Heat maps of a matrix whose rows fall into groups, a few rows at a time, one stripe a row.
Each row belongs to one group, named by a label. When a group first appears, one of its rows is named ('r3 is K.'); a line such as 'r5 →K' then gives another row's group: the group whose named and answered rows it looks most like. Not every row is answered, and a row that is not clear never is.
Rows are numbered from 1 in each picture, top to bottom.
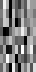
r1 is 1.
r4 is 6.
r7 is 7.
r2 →1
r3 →1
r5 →7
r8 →1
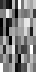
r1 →6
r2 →7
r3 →6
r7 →1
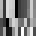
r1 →7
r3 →6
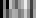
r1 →6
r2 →6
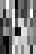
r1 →7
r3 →6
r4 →1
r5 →6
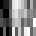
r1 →6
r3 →6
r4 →6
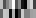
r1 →7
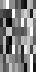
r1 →7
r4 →7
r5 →1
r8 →7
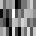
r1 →7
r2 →6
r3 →6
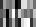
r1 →1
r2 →6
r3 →1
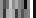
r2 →7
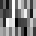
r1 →6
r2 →6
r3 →7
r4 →7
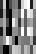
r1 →1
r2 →1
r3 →1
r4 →1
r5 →7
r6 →6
